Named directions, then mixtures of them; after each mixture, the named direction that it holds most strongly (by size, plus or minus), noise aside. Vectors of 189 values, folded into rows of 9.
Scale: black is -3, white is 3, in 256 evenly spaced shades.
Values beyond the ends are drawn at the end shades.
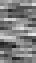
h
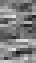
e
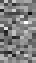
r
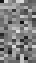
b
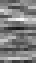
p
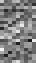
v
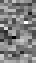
r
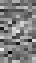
v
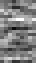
p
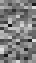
v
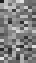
b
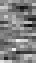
e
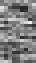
h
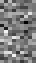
r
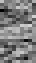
e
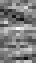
p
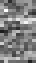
p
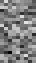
r
